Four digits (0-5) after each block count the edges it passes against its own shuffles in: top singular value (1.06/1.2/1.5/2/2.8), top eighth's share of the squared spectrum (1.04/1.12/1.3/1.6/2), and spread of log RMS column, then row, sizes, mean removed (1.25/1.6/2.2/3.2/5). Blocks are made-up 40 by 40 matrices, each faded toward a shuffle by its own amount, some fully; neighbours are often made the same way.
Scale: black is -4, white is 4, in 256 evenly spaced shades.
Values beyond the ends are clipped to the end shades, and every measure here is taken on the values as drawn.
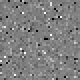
0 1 0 0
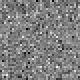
2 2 0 1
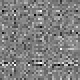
4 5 2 2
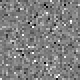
0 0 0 0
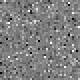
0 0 0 0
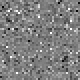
3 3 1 1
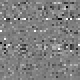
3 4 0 2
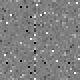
2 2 0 0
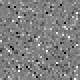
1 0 0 0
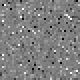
0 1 0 0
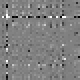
4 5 2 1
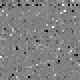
2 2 0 0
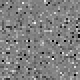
1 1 0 1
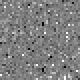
0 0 0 0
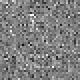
3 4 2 1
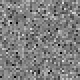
0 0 0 0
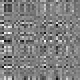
4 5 3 3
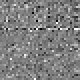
3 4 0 2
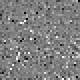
1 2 0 1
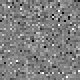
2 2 0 1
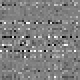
4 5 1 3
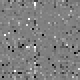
3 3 1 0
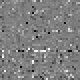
3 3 1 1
